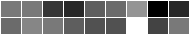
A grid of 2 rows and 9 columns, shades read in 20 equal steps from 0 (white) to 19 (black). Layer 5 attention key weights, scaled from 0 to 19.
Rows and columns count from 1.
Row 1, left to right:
10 10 15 16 12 11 8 19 16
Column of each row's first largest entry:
8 8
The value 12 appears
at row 1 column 5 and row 2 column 4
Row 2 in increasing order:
0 9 10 10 11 12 13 13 14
